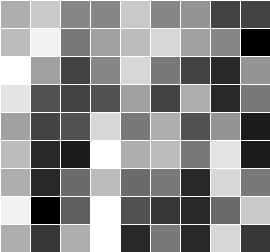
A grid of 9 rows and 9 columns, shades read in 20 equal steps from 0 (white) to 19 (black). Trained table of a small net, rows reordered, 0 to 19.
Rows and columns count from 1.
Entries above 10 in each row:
2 1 3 5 4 3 4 6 4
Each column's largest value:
7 19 17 13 16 15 16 16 19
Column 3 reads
9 10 14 14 13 17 11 12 6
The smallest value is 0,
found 4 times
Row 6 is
5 16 17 0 6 5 10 2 17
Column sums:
38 105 106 46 75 82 106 82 114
